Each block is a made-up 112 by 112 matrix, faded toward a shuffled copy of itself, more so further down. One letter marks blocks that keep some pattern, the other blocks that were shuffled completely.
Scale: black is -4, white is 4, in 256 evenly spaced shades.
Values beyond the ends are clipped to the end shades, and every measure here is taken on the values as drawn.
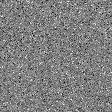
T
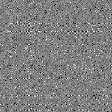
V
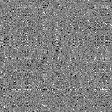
V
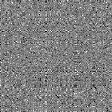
V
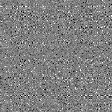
V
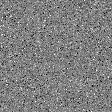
T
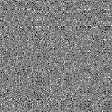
V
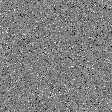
T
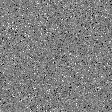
T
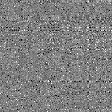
V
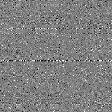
V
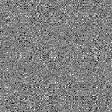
V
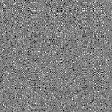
V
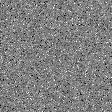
T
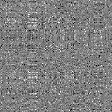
V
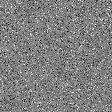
T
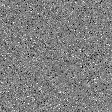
T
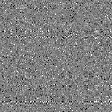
V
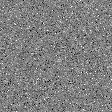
T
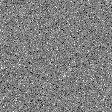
T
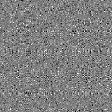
V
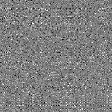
V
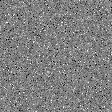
T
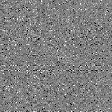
V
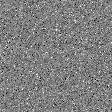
T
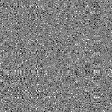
V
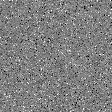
T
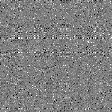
V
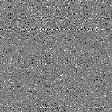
V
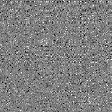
V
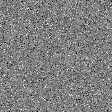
T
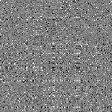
V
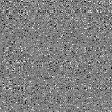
V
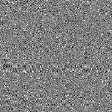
V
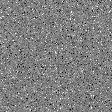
T
